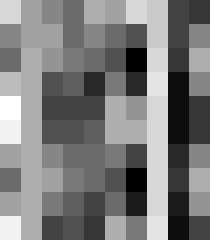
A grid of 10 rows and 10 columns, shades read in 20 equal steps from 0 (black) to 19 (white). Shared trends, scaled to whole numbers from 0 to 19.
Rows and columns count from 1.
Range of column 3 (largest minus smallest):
7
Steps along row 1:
down down down up down up down down down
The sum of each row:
111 96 88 83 92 97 94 89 85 91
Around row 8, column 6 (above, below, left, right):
9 8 8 0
